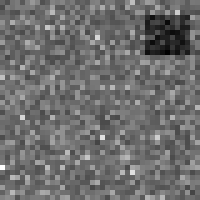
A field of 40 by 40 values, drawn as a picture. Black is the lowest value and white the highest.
Ninth with the lowest average: top right. Odd patch: lower, in the top right. Stripes: none. Histogram: heavy tails on both sides.
